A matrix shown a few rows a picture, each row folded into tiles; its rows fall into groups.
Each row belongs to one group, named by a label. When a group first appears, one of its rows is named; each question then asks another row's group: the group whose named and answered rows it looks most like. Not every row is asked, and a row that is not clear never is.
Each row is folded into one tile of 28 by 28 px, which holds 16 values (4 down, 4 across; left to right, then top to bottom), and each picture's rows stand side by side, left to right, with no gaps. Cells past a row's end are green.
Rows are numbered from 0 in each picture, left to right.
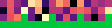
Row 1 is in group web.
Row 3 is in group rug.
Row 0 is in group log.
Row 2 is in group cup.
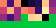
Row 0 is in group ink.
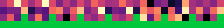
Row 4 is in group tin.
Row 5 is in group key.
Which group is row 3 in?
tin
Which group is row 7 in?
rug
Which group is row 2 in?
rug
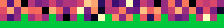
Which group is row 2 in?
rug
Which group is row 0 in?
ink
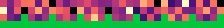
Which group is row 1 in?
ink
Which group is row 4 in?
tin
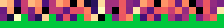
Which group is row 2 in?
cup
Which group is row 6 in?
ink
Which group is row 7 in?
log
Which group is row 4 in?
log
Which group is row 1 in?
web
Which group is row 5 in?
cup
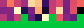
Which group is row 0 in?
tin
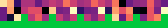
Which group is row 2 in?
tin
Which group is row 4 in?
key
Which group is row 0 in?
web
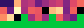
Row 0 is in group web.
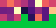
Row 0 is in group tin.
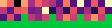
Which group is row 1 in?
tin
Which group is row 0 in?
cup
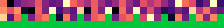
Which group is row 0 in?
key
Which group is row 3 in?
log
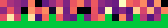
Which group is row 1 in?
key
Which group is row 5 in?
ink
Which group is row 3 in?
log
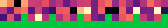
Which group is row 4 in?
log
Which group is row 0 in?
cup
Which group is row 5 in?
tin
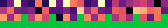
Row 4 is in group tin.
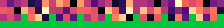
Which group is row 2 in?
cup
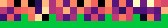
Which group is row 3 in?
cup
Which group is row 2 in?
ink
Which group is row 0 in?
cup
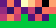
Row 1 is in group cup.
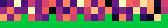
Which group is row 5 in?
web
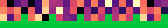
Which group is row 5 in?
key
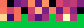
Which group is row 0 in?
key
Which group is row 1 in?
ink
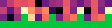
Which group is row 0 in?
rug
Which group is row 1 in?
key
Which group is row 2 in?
log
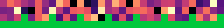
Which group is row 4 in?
cup
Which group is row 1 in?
log
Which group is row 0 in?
tin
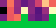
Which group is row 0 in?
log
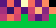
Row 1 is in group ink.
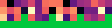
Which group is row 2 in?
key
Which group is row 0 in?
key
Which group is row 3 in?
tin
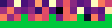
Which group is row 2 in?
log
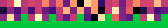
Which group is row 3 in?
web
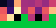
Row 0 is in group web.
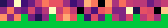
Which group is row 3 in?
cup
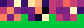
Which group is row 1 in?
web
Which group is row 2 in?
tin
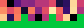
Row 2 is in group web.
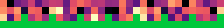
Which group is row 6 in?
cup
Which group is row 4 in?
log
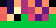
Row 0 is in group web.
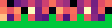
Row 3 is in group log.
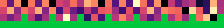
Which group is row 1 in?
ink
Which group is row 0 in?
ink
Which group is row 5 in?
ink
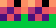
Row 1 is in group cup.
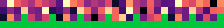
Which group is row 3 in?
rug
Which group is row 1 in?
tin
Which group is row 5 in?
log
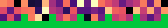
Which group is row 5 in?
ink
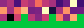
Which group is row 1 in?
tin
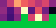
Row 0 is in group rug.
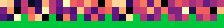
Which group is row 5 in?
ink
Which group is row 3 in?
cup
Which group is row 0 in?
web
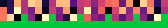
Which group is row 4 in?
ink
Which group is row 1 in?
web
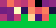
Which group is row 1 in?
key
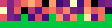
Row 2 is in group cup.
